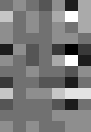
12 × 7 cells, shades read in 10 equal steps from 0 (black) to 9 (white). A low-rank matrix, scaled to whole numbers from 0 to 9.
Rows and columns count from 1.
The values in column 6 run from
0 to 9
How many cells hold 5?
22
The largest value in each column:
7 5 5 5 7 9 8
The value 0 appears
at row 5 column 6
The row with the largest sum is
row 9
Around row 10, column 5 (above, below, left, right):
7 5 4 1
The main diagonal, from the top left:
4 4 5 4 2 9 5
